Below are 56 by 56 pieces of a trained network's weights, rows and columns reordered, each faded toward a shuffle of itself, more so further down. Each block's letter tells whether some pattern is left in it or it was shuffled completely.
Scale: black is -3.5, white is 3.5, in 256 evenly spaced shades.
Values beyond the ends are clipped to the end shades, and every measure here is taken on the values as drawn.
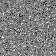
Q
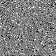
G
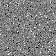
Q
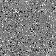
G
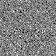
G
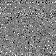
G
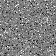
Q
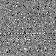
G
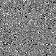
G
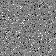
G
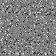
G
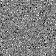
G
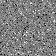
Q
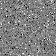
Q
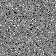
Q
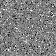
Q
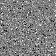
Q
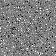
Q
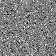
Q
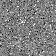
Q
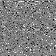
G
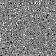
G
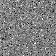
Q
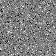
Q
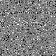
G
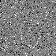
G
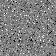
Q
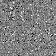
G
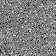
Q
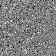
Q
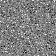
Q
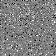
G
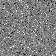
Q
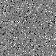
G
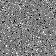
Q
